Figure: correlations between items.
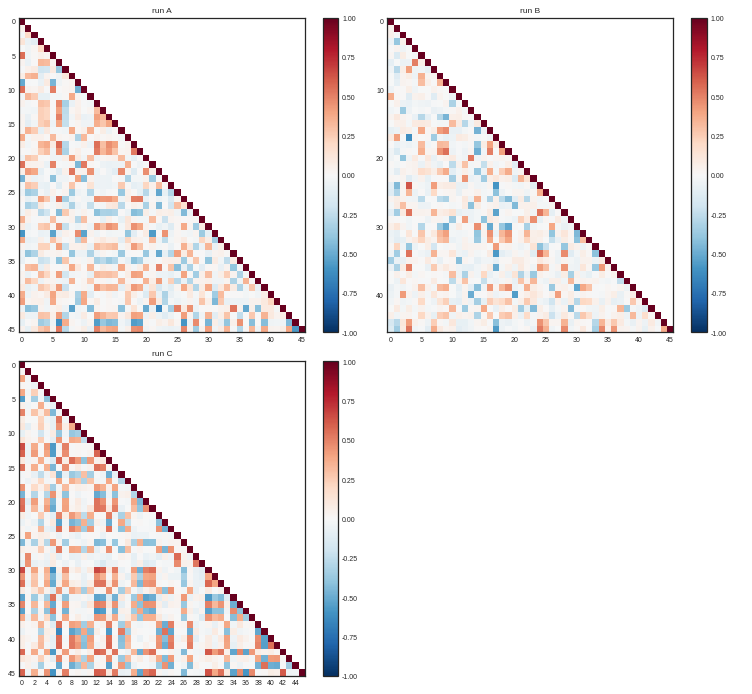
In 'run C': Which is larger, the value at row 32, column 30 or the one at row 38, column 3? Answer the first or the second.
the first
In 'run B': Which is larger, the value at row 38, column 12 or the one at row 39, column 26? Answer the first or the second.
the first
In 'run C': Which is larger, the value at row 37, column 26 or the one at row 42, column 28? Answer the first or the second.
the second
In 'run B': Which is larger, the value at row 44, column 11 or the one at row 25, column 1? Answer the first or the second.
the first
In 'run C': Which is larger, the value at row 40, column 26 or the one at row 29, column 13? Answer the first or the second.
the first
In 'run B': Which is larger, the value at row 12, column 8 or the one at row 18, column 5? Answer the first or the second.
the second
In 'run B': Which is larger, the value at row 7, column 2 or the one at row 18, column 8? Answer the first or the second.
the second
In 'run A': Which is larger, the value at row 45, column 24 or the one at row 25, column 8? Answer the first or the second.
the first
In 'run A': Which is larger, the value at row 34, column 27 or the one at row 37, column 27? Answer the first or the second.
the first
